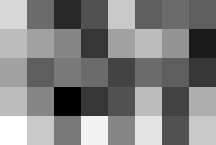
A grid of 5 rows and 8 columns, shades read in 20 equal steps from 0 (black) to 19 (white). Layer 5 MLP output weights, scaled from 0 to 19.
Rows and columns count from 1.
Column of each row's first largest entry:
1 1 1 1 1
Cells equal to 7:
4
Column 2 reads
8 12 7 10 15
